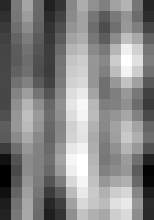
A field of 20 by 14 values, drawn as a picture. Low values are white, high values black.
Histogram: bell-shaped. Stripes: upright, repeating 3 times. Lone odd cells: none.
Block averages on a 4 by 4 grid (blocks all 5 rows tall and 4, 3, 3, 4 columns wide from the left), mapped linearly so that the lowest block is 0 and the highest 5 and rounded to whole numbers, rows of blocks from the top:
5 5 3 3 / 4 3 1 2 / 3 2 1 3 / 5 4 0 3
